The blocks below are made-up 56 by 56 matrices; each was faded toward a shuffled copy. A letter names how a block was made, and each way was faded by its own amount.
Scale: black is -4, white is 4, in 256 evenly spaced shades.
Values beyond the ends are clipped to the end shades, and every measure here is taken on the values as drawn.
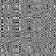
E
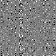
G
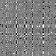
E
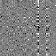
E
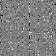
G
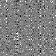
G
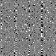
G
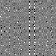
E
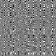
E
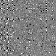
G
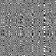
E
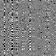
E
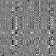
E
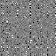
G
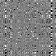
E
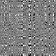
E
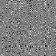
G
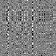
E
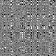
E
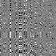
E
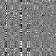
E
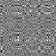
E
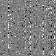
G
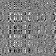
E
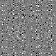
G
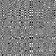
E
